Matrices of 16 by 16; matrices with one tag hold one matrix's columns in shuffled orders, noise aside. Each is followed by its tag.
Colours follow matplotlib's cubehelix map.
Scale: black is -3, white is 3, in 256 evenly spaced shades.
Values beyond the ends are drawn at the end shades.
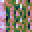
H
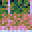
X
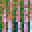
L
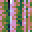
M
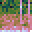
X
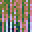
L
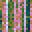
M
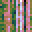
M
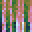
L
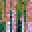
L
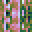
H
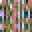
H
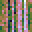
M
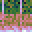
X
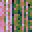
M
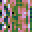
H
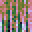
L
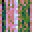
M
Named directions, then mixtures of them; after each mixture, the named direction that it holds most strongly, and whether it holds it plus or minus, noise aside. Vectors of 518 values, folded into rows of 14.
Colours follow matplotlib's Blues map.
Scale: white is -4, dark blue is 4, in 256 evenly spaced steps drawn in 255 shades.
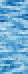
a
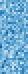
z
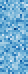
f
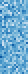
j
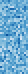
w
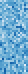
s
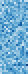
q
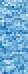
a, minus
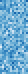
z, minus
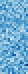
f, plus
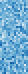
s, plus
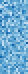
j, plus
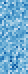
f, minus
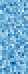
z, minus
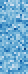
f, plus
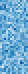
z, minus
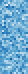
j, plus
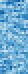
a, plus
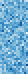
q, plus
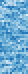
a, minus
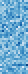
q, plus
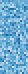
w, plus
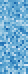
f, minus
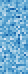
w, plus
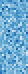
q, minus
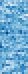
a, minus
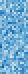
z, plus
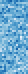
w, plus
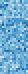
j, minus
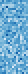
w, plus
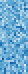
s, plus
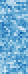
a, minus
